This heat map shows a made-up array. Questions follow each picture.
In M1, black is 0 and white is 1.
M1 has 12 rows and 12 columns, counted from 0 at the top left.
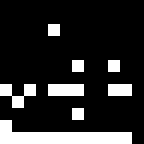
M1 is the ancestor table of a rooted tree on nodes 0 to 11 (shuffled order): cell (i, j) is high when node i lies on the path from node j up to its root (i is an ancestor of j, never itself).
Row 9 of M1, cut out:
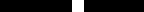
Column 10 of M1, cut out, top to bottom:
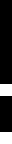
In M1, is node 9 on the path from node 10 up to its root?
no
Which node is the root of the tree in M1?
11
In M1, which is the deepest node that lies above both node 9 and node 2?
7
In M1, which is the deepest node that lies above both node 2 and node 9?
7
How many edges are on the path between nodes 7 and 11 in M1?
1
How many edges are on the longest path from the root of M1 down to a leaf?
4
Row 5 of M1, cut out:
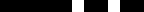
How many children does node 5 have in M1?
1
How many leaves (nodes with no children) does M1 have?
5
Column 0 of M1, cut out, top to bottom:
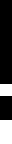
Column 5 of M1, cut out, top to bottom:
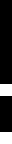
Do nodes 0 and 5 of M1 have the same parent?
no
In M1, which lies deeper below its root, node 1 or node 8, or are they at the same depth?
node 1
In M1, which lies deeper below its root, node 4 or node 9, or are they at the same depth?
the same depth
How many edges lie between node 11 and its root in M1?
0
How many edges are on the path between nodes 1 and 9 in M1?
5
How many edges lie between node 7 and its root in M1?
1
